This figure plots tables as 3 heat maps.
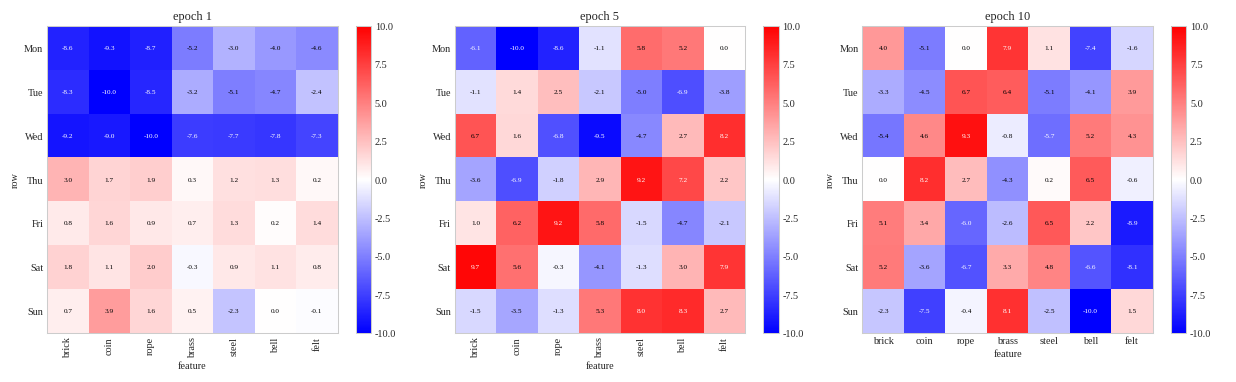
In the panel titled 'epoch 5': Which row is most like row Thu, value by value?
Sun
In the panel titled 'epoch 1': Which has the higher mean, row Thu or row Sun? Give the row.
Thu
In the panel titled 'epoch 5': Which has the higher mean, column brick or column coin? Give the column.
brick
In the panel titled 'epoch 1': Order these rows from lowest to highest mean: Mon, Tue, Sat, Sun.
Mon, Tue, Sun, Sat
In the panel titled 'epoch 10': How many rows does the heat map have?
7
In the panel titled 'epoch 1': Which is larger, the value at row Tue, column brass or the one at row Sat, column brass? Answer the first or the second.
the second
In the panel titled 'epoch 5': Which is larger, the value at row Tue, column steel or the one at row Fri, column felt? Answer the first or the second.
the second
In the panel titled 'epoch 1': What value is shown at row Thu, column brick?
3.0
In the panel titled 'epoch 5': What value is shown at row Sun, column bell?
8.3
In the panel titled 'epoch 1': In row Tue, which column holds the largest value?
felt
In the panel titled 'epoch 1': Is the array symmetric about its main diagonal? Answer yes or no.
no
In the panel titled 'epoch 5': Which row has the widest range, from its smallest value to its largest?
Wed
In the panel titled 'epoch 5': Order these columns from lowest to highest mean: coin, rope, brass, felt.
rope, coin, brass, felt
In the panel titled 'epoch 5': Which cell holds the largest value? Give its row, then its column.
Sat, brick
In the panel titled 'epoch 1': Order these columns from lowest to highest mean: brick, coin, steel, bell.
coin, brick, steel, bell
